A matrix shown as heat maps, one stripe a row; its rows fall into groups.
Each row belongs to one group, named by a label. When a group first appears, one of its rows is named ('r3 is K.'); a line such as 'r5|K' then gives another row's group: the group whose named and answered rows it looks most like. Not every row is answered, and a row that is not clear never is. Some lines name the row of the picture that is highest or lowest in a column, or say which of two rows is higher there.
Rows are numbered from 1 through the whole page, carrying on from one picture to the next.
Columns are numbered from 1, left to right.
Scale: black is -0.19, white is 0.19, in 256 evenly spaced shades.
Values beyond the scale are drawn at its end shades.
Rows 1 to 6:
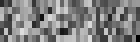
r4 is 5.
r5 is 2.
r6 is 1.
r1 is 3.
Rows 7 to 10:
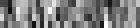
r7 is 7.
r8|7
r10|3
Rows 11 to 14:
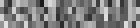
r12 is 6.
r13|7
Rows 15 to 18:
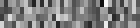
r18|7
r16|6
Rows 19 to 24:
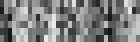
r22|6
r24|7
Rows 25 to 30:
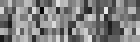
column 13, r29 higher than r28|No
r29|2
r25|1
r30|3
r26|7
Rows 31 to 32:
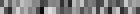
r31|2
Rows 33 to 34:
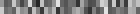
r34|7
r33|6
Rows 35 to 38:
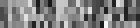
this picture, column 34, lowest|37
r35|1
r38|3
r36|1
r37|1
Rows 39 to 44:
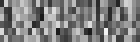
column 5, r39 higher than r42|Yes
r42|5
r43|7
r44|2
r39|2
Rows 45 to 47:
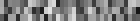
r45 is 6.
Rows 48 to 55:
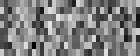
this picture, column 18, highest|50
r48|7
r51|5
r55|7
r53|1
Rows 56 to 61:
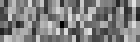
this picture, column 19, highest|61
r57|1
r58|1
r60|3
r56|6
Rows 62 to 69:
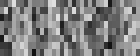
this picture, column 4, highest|62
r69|3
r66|6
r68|3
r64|3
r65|6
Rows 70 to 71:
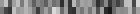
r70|2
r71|5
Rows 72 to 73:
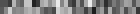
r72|5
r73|1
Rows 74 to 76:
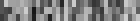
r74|2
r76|3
